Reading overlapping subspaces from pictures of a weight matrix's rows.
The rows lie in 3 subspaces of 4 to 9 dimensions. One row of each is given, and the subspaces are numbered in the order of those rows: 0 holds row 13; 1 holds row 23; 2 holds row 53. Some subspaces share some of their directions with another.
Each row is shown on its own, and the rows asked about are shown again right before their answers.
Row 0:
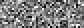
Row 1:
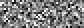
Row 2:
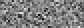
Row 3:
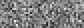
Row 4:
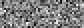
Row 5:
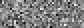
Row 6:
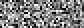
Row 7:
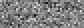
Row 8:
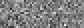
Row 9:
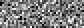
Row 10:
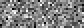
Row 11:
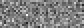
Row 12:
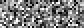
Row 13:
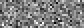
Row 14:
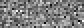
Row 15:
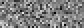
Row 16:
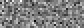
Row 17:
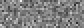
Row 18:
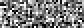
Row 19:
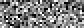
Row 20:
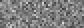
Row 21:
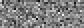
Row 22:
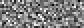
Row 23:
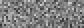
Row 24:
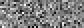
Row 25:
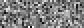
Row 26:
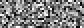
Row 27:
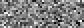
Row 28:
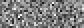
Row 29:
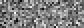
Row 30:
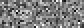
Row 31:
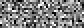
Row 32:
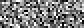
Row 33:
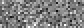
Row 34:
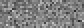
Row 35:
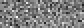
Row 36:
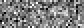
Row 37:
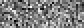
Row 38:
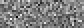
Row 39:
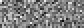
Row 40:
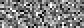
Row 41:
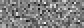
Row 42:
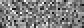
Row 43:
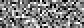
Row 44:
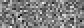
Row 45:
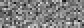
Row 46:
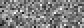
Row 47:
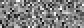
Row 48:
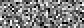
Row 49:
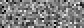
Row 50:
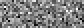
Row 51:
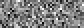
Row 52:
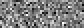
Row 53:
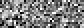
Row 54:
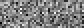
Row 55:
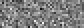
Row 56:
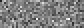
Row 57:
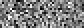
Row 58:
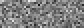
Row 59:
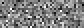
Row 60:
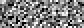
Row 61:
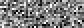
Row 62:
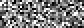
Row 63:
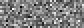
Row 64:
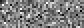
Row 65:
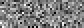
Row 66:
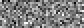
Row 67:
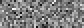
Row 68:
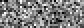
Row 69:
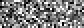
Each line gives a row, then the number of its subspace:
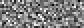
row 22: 1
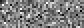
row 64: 1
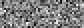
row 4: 0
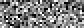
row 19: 1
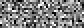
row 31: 0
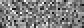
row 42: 1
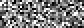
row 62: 1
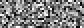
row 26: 0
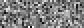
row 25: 0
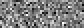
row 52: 1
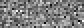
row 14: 2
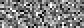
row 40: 1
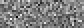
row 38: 1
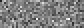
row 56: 1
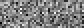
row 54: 1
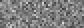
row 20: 1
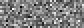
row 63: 0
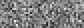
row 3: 0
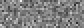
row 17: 0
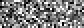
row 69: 1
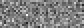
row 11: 1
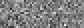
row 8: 2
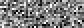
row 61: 2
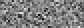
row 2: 1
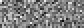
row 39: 1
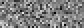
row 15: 2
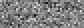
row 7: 1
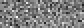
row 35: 1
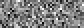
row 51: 0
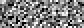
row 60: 0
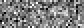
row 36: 0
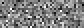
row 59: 0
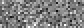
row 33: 0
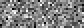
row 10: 2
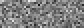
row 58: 1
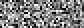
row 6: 0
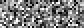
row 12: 0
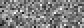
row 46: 2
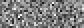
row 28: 1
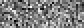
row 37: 0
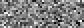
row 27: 0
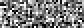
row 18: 1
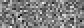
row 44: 1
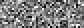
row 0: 0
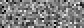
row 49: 0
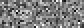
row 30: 0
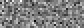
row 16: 0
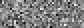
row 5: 2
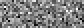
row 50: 1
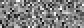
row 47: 0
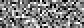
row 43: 1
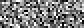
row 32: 1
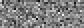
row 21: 1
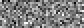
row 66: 1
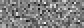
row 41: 1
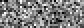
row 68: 0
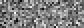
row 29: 0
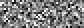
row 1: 1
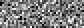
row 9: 1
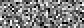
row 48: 1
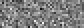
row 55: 0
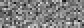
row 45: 2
